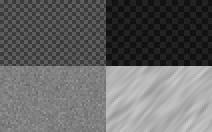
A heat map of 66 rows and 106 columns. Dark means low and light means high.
The table splits into 2 rows of 2 panels. Panel 1,1: low, checkered. Panel 1,2: very low, checkered, faint in contrast. Panel 2,1: middling, fine-grained, faint in contrast. Panel 2,2: high, slanting up to the right, faint in contrast.
